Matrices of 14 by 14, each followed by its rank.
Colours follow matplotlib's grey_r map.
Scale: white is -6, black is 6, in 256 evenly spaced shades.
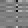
one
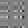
one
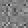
three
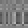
one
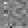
three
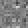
three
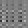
one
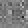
three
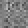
three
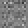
three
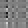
one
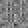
three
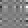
one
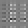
one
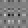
one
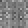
three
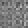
three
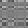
one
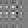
one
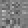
three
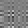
one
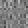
three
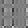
one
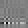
one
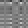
one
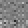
three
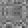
three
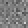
three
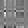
one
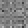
three
